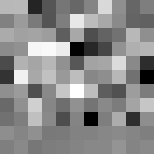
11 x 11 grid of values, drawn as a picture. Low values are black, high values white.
Roughest part: top middle. Slope: none. Mirror symmetry: none. Seam: horizontal, 80% of the way down, the bottom part calmer. Calmest part: bottom left. Ninth with the highest average: centre.
